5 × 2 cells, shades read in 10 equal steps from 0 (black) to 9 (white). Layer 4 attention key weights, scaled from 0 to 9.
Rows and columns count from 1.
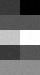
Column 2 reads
0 3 9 3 5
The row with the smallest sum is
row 1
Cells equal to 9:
1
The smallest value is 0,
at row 1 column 2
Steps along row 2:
same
